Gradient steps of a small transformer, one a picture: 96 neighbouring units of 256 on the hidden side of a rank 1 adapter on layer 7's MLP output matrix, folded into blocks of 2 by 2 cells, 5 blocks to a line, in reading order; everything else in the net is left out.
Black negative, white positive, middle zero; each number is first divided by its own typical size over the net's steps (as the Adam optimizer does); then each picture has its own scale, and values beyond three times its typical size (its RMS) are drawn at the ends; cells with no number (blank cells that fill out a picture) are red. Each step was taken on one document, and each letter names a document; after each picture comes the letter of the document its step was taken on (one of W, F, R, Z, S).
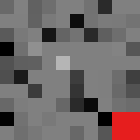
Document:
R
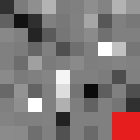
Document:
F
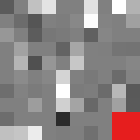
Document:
F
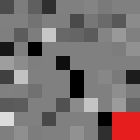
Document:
R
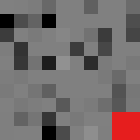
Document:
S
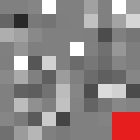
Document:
F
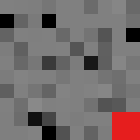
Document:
S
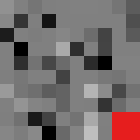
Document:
S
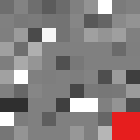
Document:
R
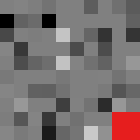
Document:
S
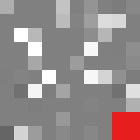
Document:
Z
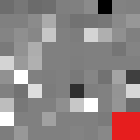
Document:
R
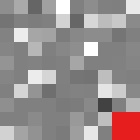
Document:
Z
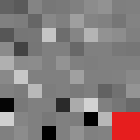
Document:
R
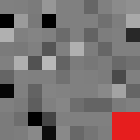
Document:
S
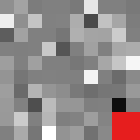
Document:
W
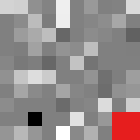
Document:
Z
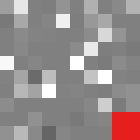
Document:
Z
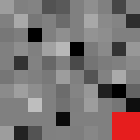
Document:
F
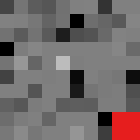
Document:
R
